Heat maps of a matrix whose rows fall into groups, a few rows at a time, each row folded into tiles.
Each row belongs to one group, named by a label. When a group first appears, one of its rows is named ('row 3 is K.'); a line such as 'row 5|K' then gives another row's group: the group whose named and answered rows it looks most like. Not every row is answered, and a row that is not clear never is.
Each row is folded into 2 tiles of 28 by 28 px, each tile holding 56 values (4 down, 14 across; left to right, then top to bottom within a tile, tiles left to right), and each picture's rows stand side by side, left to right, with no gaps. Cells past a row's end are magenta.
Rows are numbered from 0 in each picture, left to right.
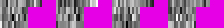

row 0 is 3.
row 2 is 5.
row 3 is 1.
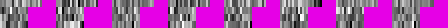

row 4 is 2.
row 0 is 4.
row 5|5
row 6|5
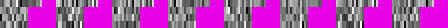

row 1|2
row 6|2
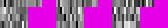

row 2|3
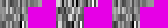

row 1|2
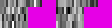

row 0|3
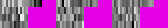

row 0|5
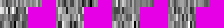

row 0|5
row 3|1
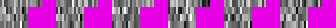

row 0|1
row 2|5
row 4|2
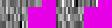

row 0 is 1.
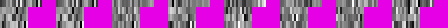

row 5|3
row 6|4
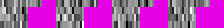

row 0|1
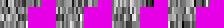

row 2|5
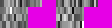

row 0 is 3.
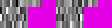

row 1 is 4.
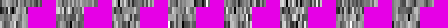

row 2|2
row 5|2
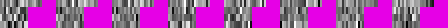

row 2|4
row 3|4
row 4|2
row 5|4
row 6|1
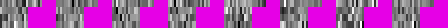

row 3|2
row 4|5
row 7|1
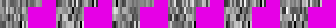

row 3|2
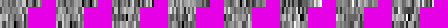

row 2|3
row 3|5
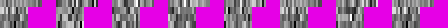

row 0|5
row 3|4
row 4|4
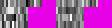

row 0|3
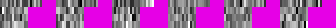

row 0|3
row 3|1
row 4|3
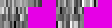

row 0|5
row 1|4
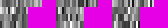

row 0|5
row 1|3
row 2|2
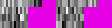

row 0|5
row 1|4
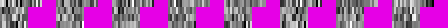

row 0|2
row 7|5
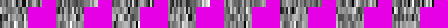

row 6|3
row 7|3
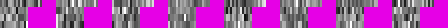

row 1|4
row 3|3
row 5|4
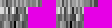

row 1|5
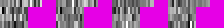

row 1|4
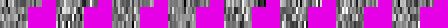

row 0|2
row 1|3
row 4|5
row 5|2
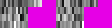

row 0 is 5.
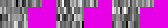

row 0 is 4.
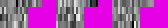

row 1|5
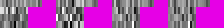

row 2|1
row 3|1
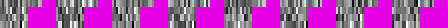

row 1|4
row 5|2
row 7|4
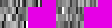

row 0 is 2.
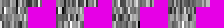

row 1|3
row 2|2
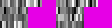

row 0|4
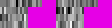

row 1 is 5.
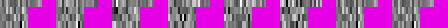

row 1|1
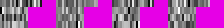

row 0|3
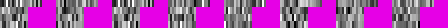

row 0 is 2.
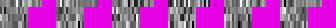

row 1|1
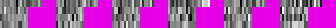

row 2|3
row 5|3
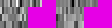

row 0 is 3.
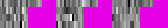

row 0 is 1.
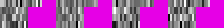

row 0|2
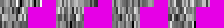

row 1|5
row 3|2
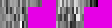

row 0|1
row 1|5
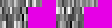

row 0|4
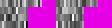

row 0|2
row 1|3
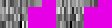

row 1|5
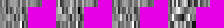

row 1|1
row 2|1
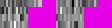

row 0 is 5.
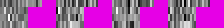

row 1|3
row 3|3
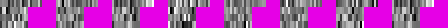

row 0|3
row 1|2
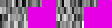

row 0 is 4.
